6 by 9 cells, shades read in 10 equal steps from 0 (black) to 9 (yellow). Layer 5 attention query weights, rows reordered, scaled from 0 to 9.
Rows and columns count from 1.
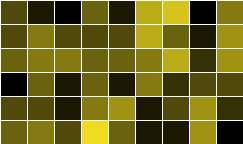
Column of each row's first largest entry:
7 6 7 6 5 4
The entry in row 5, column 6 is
1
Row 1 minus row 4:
3 -3 -1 0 0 2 6 -3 2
